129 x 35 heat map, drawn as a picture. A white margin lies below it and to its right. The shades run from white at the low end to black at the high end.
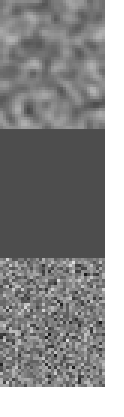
It is made of 3 by 1 panels. Panel 1,1: middling, blotchy. Panel 2,1: high, flat. Panel 3,1: middling, fine-grained, strong in contrast.
